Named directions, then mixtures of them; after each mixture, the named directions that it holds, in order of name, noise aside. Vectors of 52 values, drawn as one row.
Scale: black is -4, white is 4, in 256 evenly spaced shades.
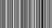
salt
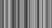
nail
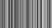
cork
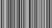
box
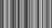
nail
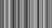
nail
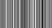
salt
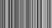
cork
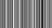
salt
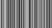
box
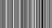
salt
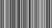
box, nail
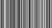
box, nail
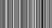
salt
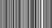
salt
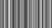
cork, nail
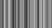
nail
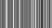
cork, salt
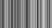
cork, nail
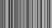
cork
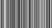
box, nail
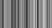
cork, nail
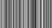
nail, salt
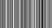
salt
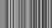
cork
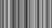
nail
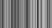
cork, nail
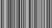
box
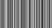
box, salt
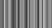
nail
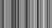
cork, nail
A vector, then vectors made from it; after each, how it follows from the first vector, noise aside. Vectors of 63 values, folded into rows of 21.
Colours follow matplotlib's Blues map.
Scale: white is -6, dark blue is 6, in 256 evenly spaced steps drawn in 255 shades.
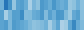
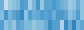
sign-scrambled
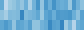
sign-scrambled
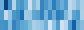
scaled up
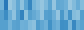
sign-scrambled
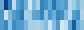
scaled up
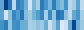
scaled up
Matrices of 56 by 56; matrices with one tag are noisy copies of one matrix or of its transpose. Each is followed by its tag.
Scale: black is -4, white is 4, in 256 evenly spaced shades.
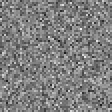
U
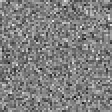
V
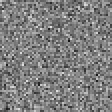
V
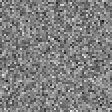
U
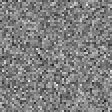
U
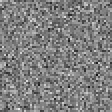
V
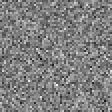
U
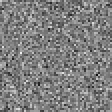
V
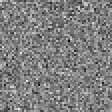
V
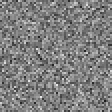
U
